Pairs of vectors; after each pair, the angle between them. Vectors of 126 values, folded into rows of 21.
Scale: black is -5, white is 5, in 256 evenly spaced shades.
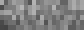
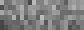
nearly parallel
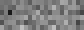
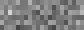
nearly opposite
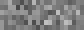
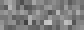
nearly parallel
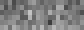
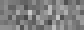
partly aligned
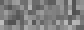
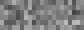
nearly parallel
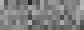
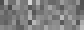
nearly opposite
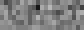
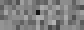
partly aligned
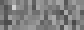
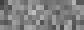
partly aligned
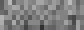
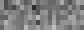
partly opposed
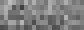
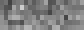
nearly opposite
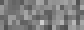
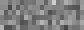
partly aligned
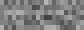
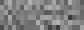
partly opposed
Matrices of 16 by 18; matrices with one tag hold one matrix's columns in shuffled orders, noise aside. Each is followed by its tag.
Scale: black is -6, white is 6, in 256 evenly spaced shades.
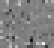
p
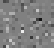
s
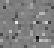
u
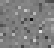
s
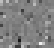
p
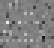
u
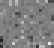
p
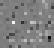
u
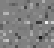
u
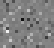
s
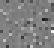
s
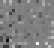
p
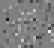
s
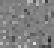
p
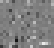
p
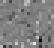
p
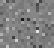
s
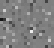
s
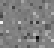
u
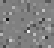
s
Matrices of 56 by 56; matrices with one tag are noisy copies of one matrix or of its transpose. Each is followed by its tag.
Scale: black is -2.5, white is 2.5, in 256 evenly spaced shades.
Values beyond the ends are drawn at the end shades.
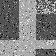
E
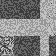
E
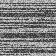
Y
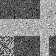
E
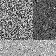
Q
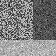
Q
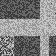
E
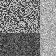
Q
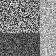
Q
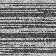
Y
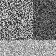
Q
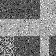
E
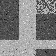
E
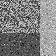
Q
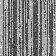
Y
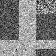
E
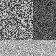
Q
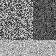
Q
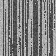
Y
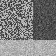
Q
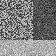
Q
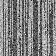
Y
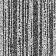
Y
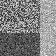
Q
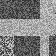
E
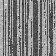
Y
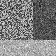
Q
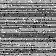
Y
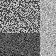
Q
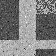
E
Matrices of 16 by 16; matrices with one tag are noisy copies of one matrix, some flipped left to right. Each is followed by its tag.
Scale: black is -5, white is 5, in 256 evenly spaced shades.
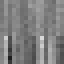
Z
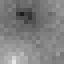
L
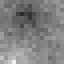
L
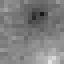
L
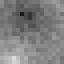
L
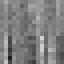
Z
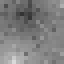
L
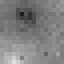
L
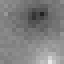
L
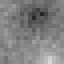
L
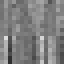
Z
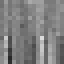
Z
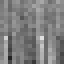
Z
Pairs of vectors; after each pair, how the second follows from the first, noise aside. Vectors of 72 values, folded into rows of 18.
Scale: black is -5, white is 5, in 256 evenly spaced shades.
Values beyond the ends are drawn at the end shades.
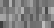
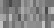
sign-scrambled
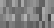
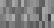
copied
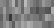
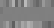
partly zeroed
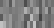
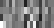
scaled up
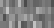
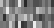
scaled up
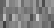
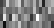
scaled up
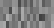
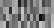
scaled up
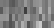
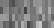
copied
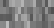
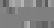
partly zeroed
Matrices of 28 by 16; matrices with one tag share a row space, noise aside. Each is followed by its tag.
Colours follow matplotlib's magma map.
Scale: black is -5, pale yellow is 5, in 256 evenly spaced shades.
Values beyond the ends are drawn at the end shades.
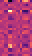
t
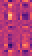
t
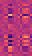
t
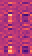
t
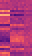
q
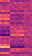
q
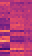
q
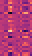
t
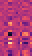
t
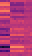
q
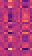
t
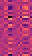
t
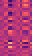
t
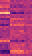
q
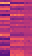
q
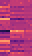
q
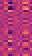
t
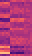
q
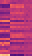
q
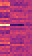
q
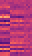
q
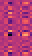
t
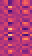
t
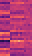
q
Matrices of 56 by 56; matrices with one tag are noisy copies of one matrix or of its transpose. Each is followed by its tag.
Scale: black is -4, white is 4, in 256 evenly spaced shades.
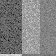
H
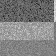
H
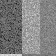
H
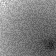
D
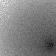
D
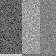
H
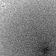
D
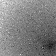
D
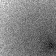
D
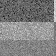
H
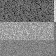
H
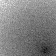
D
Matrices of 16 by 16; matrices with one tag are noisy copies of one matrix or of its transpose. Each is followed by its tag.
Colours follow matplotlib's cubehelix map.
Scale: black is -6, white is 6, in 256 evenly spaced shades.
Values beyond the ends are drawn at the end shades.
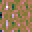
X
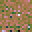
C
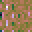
X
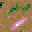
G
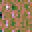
X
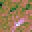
G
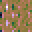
X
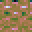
X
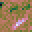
G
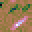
G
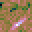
G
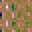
X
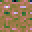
X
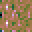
X
